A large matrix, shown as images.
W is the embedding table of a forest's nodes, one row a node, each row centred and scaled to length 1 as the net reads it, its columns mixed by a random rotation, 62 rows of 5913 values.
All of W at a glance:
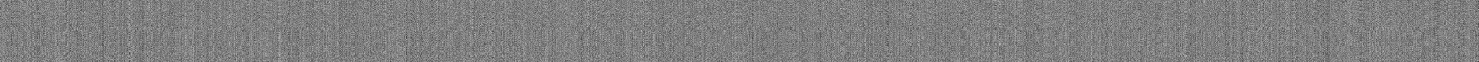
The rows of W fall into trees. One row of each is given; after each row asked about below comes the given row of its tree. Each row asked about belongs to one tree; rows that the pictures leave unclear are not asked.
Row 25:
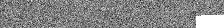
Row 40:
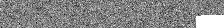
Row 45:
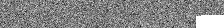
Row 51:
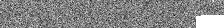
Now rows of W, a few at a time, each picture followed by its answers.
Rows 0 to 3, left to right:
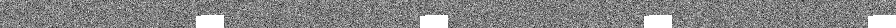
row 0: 40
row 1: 45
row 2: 45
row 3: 51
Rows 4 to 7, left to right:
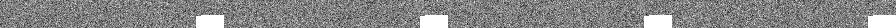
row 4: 45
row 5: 51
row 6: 40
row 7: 51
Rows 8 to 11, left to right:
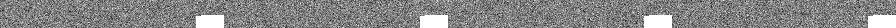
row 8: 25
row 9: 51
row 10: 40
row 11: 45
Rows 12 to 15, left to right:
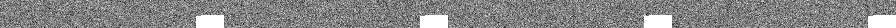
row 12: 25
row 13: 40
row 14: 40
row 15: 45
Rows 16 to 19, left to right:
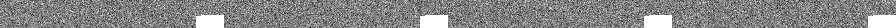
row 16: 51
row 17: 45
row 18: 25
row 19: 51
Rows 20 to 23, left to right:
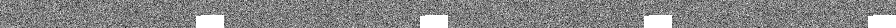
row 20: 40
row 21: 45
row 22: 40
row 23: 45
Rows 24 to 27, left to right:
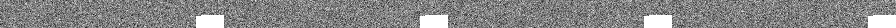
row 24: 45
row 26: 45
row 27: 51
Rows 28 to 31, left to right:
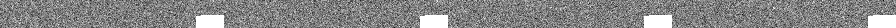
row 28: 51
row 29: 51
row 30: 25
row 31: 25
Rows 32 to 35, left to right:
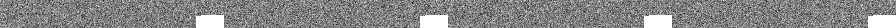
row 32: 40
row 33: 25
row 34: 40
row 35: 45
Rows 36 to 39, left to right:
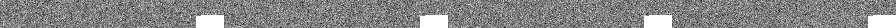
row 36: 40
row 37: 40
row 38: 40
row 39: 45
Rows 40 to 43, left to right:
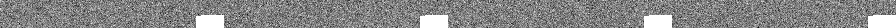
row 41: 45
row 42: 51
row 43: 45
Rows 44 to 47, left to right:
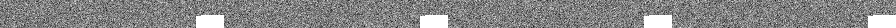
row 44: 45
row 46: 25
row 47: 40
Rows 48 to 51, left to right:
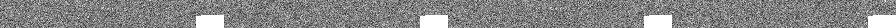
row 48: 25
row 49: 40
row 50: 25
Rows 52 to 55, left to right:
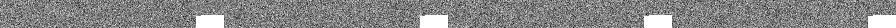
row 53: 40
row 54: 40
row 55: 45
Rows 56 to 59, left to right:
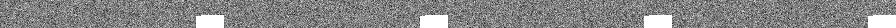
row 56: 45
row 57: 25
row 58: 40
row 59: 51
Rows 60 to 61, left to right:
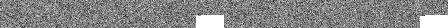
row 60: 40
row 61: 40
